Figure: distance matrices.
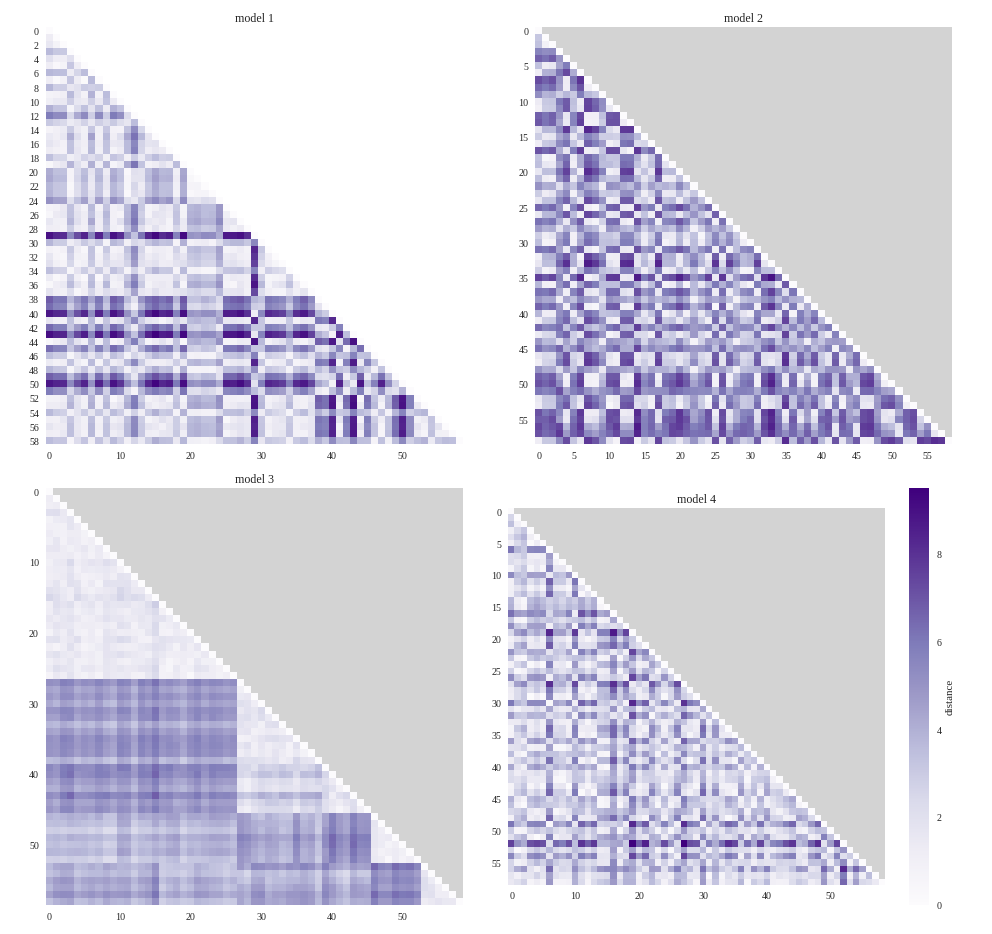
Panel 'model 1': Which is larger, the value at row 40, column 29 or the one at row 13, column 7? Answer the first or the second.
the second
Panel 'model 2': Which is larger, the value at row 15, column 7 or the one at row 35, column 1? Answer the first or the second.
the second
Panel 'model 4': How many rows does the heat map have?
59
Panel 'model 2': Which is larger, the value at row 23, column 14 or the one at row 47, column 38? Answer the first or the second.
the second
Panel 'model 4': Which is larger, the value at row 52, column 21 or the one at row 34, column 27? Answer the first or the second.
the first
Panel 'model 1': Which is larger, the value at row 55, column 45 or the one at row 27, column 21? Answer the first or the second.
the first
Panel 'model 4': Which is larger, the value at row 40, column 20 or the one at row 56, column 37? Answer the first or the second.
the first
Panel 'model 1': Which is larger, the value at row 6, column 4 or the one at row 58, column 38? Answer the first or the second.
the second
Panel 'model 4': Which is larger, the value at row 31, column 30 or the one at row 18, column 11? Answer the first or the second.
the second
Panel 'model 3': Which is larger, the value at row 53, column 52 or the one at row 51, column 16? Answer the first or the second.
the first
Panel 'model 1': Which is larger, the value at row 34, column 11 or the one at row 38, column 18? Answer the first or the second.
the second
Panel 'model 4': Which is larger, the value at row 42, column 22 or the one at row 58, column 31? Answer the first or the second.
the first
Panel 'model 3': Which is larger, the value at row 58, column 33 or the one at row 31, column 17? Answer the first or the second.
the second
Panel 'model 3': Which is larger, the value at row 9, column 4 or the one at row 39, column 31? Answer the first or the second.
the second
